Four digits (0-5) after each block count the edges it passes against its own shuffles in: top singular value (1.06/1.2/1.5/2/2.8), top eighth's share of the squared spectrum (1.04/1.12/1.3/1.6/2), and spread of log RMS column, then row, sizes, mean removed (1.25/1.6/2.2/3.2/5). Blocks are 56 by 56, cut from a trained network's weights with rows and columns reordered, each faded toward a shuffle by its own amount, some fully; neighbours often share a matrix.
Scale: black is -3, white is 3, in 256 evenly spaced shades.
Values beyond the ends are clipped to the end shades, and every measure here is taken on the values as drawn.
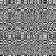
5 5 1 4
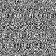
4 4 0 3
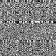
4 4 0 3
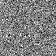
2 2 0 0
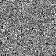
2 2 1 0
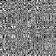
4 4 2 2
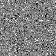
2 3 1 1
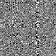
3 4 2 2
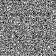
0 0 0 0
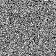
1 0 0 0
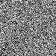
1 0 0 0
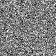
1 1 0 0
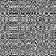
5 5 2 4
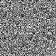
3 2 0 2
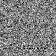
3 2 0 1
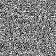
3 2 0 1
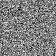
2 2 0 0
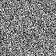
0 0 0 0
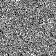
0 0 0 0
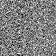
2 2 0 0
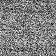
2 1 0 0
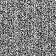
2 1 0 0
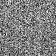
1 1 0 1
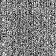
3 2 0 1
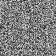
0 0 0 0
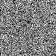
2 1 0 0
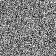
0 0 0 0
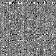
3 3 1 2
